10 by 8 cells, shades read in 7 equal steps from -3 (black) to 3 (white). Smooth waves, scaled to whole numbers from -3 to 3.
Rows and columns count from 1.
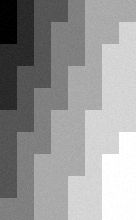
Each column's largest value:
0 0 1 1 2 2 3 3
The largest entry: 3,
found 7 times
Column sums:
-16 -9 -1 4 9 15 21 23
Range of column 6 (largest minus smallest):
1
